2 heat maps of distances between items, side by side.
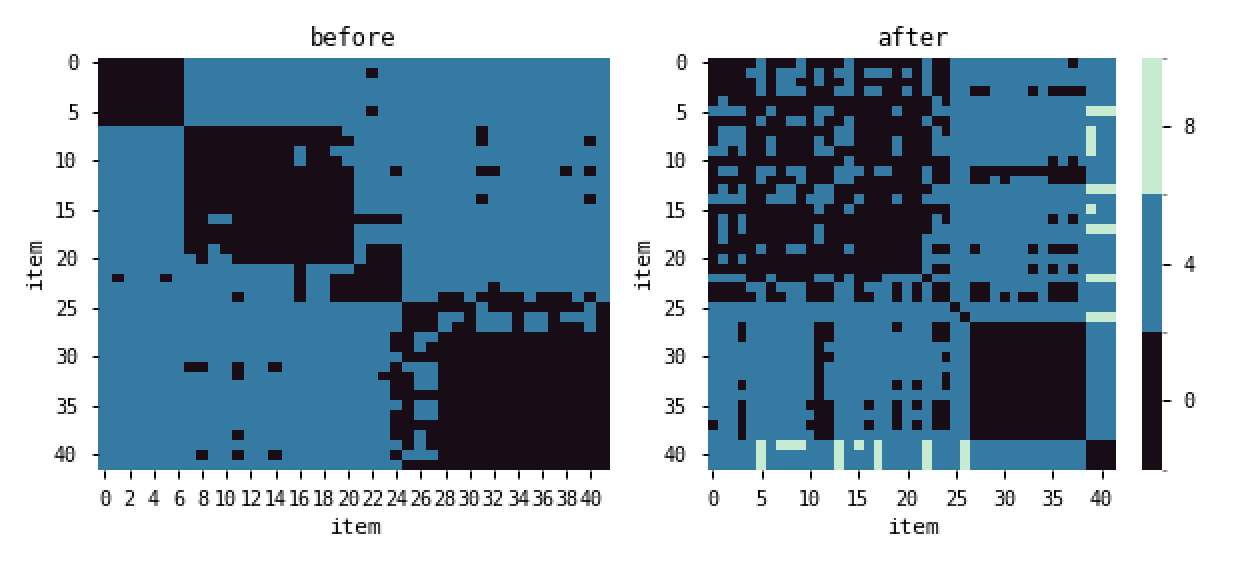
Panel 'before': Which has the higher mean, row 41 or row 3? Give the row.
3
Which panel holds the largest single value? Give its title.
after
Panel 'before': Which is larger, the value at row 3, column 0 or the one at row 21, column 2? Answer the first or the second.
the second
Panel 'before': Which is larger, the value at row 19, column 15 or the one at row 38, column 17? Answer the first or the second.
the second
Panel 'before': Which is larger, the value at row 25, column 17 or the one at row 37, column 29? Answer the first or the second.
the first
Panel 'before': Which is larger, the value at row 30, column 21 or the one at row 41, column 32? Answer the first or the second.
the first
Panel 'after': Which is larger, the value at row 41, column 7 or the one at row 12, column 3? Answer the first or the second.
the first
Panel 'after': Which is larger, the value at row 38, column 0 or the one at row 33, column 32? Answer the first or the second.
the first
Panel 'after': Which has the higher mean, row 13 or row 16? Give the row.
13
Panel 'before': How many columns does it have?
42
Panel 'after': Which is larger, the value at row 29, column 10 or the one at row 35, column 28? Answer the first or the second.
the first
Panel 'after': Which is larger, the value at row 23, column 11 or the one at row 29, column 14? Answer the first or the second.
the second
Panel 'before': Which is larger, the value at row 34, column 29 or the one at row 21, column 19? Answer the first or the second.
the second
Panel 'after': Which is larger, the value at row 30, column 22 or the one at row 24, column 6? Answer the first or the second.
the first
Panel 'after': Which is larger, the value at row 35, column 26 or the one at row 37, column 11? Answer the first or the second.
the first
